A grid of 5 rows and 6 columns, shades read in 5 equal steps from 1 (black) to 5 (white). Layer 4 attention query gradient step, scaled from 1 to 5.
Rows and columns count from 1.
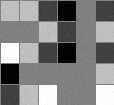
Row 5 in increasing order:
2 3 3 4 5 5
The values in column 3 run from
2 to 5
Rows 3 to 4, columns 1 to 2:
5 4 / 1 3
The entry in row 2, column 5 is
3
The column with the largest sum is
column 2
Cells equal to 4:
7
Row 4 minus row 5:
-1 -1 -2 0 0 -1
